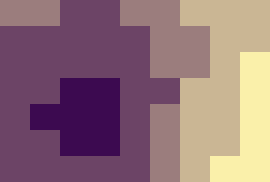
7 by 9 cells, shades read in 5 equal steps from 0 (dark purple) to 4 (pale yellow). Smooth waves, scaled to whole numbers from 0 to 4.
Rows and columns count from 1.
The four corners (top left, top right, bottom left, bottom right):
2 3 1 4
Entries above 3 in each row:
0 0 1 1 1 1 2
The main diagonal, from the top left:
2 1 1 0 1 2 3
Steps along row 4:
same down same up same up same up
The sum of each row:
19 15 16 14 14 15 18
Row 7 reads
1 1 1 1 1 2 3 4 4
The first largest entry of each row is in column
7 8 9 9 9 9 8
